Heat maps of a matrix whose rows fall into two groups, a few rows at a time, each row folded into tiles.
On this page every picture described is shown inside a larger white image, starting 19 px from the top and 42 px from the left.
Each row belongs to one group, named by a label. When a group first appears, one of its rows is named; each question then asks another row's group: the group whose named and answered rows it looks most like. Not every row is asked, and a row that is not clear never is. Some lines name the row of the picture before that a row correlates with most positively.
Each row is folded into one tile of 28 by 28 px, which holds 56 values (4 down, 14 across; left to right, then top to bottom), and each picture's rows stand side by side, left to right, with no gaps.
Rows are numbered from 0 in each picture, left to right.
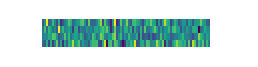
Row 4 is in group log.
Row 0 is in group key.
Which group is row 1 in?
log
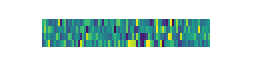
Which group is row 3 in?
log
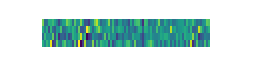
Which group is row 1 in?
key
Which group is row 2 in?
log
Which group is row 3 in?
log
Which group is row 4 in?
key
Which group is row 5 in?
key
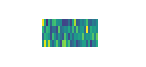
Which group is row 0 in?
log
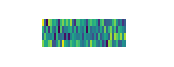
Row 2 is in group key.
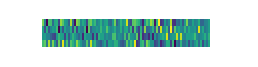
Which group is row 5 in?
key
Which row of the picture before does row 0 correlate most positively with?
1
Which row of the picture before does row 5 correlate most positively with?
2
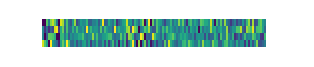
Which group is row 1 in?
key
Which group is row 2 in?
key
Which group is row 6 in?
log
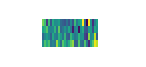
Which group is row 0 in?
log
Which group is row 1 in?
log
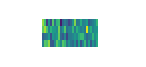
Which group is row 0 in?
log
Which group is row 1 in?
key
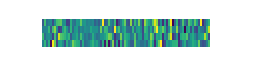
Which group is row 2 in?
key
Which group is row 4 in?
log
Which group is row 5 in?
log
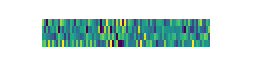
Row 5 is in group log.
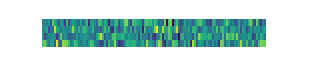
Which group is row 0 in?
log
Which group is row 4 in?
log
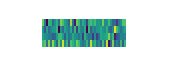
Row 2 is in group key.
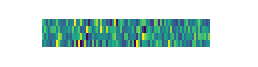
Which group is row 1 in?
key
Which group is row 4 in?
log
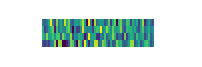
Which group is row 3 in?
log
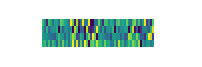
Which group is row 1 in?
log
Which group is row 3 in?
log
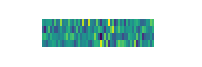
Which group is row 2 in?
log
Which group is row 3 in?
key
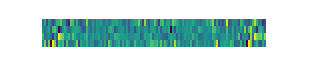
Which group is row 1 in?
log
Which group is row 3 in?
log
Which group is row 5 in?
key
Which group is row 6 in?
log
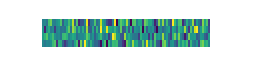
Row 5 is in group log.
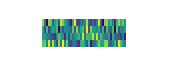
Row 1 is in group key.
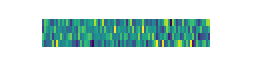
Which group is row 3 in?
key
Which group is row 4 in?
log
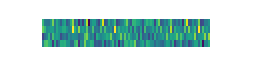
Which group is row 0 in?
log
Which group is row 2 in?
key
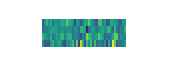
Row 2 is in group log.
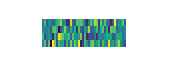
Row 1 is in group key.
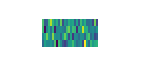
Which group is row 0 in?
log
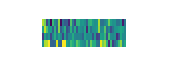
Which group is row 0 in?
log
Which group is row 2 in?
log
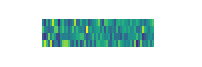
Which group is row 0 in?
log
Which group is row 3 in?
key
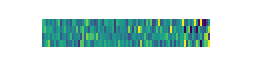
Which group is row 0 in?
log
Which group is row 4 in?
key
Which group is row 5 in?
log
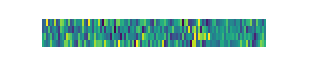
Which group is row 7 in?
log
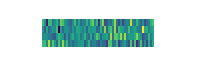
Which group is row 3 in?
key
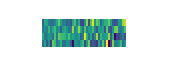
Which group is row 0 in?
key
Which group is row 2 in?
key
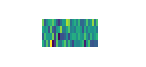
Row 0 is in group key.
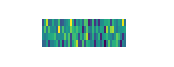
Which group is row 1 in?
log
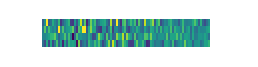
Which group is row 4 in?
key
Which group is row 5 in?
log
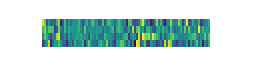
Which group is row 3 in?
key
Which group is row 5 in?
key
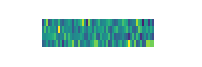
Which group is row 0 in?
key
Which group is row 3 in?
log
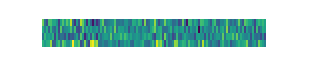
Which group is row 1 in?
log
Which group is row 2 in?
key
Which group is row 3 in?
log
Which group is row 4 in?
log
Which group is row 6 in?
key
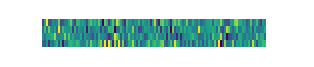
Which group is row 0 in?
key
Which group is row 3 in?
log
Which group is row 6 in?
key
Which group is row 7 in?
log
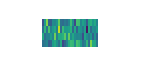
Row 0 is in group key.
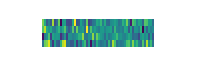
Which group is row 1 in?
key
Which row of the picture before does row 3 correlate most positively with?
1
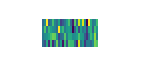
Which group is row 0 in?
key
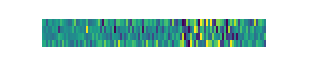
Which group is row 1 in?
key
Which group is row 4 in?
log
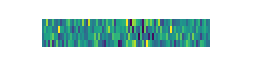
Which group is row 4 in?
key
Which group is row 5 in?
log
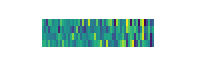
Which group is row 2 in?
log
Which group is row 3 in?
log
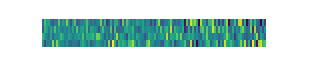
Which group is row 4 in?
key
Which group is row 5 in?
log
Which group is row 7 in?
log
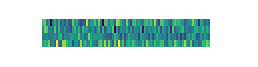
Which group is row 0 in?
log
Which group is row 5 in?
log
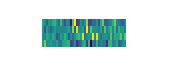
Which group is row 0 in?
log
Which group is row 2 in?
key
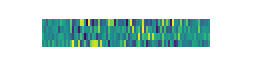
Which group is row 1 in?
log
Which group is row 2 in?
log
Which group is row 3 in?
key
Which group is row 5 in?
key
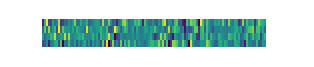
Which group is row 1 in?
key
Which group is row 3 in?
log
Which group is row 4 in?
log
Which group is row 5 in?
log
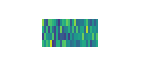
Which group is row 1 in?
key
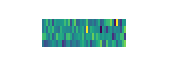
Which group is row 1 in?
key
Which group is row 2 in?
log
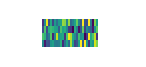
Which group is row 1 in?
log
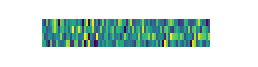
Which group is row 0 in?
log
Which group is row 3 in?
key
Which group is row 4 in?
key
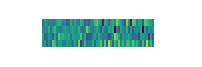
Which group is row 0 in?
key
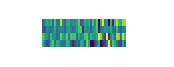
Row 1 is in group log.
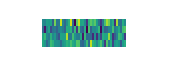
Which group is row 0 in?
log
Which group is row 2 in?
log
